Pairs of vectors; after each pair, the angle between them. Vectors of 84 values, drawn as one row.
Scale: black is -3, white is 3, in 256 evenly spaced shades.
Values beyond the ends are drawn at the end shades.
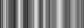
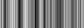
nearly opposite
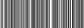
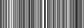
orthogonal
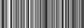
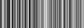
nearly opposite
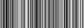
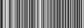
partly opposed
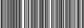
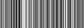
partly aligned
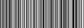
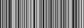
nearly parallel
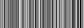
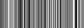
partly opposed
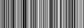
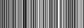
nearly parallel
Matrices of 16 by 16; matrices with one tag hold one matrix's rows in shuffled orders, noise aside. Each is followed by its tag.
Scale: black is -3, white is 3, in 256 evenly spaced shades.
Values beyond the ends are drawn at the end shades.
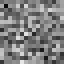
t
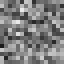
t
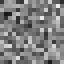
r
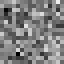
r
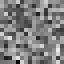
r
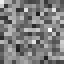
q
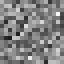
r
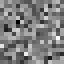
r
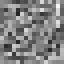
r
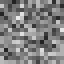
t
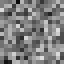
r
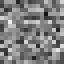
q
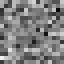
q
